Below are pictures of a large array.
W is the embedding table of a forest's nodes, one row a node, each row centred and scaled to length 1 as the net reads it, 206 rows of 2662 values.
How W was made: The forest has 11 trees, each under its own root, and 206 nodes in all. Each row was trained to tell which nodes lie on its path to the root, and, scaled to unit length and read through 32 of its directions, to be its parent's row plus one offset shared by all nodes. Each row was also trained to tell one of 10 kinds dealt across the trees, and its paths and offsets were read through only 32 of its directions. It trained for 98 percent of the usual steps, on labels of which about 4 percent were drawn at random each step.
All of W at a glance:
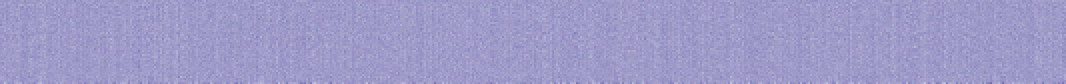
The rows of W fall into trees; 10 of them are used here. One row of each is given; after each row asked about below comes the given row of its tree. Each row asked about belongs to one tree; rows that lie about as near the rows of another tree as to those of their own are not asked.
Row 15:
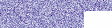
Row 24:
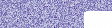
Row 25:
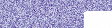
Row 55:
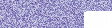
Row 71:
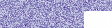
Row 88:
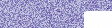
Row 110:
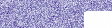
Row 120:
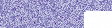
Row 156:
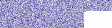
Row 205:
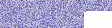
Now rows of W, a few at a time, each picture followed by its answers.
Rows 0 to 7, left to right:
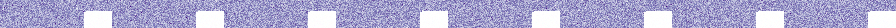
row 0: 120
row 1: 156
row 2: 88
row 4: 88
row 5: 24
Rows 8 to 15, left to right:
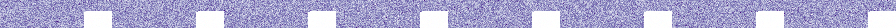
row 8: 88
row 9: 205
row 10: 110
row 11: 71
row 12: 71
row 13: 71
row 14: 24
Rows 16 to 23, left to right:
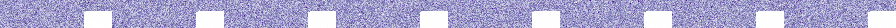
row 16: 15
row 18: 24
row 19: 15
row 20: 15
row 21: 110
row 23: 25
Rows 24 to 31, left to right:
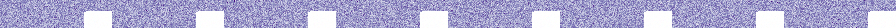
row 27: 71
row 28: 120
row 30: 24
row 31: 24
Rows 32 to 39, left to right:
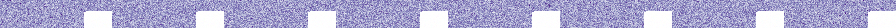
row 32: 24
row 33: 71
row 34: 25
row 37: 71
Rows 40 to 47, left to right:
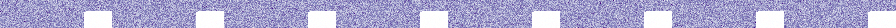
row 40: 24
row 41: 25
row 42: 120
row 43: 88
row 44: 24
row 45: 71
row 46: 88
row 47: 25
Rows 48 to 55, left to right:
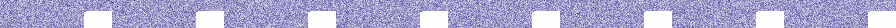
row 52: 71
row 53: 88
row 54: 120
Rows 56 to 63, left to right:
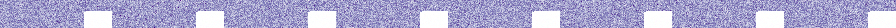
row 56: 15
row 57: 110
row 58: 24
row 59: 71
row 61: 110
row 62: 71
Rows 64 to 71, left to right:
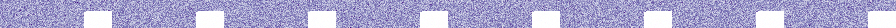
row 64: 25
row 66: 88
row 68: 156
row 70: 55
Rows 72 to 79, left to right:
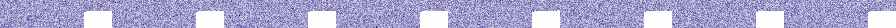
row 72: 25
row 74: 24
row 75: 110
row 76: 25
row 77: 25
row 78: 156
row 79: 25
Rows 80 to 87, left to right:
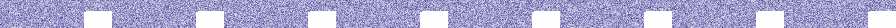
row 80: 156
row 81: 156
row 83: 71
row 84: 55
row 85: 88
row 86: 25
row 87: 15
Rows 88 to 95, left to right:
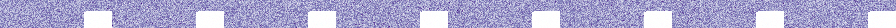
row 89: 24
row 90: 110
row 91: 156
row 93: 25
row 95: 25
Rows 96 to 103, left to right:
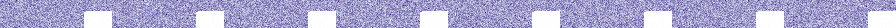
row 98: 55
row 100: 71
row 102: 120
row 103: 15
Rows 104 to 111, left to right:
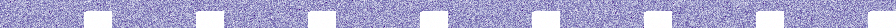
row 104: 110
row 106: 71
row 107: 25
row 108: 110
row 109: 110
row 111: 55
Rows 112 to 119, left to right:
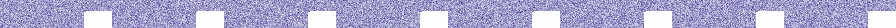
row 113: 156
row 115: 24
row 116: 15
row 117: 15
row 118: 71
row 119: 71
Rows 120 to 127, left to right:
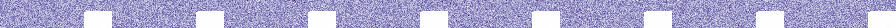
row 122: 156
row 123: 25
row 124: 24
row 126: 25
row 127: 205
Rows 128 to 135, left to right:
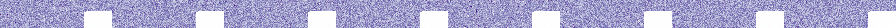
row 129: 55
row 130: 25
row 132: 110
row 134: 120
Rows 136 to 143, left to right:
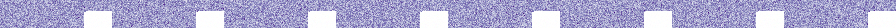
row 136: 55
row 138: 71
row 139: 71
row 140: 120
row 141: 15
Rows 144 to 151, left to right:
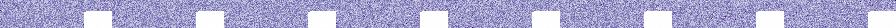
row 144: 110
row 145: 24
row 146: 55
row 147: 25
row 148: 24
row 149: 71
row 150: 110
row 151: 55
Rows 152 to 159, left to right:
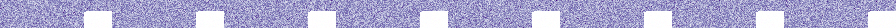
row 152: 25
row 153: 25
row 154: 110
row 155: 25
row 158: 24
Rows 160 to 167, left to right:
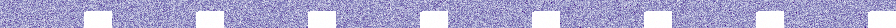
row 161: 205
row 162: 156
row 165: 110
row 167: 55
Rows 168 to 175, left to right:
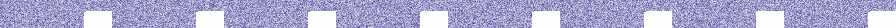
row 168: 25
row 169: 25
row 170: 24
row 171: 55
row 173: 120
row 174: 156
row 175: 55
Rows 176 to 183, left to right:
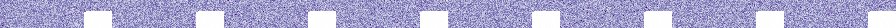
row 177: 55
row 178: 71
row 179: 15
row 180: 71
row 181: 15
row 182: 24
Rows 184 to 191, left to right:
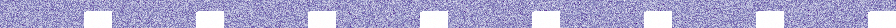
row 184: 88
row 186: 88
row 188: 55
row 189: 156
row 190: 15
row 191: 88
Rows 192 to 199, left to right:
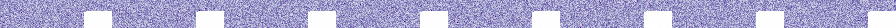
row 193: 15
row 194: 156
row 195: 25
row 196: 25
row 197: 71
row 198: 110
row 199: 88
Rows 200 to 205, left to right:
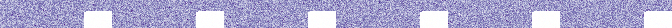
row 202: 24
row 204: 110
